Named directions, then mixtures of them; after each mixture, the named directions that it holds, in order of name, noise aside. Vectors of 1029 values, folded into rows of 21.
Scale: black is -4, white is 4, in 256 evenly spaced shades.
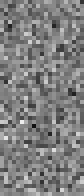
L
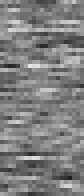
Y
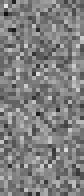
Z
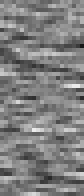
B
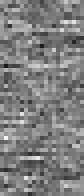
L, Y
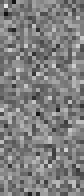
Z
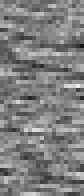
B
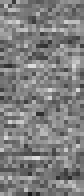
Y, Z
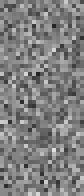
L, Z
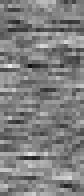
Y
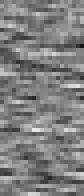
B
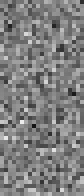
L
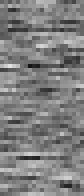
Y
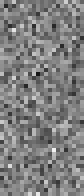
L, Z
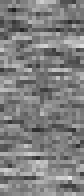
B, Y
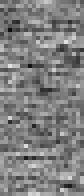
L, Y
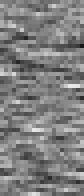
B
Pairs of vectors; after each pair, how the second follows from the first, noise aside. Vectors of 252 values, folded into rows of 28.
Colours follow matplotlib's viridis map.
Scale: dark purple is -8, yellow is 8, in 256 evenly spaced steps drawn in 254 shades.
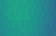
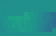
partly zeroed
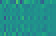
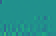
partly zeroed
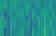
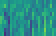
scaled up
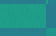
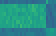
scaled up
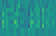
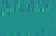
partly zeroed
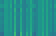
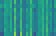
scaled up
